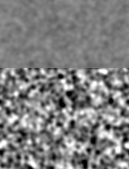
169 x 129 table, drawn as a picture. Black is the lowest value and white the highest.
The texture is blotchy. Overall the values sit about 50% of the way up the scale. A horizontal seam about 40% of the way down splits the table, and the top part is calmer. There is no overall slope. There are no regular stripes.
